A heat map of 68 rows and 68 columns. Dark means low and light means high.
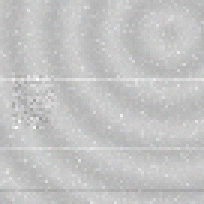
The middle left is the roughest part. In the middle left lies a patch that is rougher than the rest. Rows 27, 50 and 64 stand out from the rest. Rings spread out from the top right.
